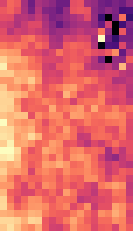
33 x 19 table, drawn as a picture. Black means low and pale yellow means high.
Odd rows or columns: none. Stripes: none. Ninth with the lowest average: top right. Odd patch: rougher, in the top right. Slope: up to the bottom left. Roughest part: top right. Ninth with the highest average: middle left.
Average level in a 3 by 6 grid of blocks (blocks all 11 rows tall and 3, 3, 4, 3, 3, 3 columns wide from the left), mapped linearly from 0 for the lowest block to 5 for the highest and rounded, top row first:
321200 | 543332 | 433323
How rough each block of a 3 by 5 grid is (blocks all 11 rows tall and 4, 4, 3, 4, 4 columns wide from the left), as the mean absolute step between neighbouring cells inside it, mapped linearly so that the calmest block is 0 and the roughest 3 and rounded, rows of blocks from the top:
0 0 0 1 3
0 0 0 0 0
0 0 0 0 0
